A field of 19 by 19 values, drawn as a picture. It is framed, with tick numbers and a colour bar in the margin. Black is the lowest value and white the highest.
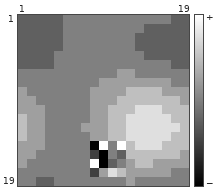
There are no regular stripes. An odd patch, rougher than its surroundings, sits in the bottom middle. Neither half mirrors the other. The top middle is the smoothest part. The bottom middle is the roughest part.
